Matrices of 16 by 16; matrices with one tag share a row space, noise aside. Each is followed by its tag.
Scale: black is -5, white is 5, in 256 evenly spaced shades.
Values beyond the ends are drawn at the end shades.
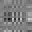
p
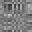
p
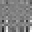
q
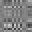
p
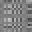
p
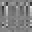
q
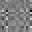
q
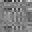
p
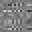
p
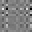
q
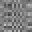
p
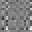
q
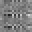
p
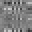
p
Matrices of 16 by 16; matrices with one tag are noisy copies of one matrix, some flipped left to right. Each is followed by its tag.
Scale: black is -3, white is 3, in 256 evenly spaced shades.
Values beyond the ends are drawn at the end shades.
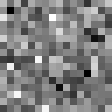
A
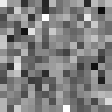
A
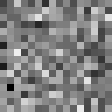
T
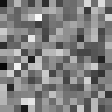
T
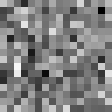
A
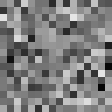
T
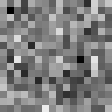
A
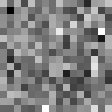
A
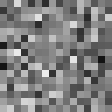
T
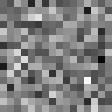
T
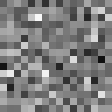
T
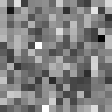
A
